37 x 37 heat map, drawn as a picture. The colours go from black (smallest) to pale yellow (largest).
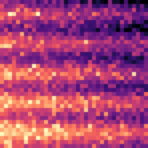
Ninth with the lowest average: top right. Stripes: horizontal, repeating 5 times. Odd rows or columns: none. Slope: up to the bottom left.
